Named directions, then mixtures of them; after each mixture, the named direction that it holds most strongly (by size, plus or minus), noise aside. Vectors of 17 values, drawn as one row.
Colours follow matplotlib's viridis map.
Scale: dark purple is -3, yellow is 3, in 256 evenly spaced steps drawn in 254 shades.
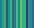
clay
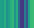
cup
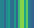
cup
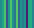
clay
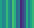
clay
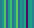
clay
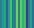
clay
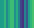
cup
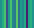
clay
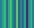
clay
